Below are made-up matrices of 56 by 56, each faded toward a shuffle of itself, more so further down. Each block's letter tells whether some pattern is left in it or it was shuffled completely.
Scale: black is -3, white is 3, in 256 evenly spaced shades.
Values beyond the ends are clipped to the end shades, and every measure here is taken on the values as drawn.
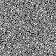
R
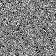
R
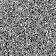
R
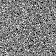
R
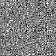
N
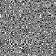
N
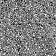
R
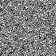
R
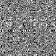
N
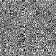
N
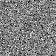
R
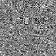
N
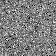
R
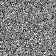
R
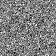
R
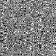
N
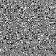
N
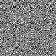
N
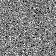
R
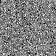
R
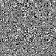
N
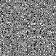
N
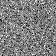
R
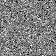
R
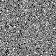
R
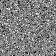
R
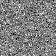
R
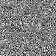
N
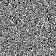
R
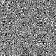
N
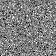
R
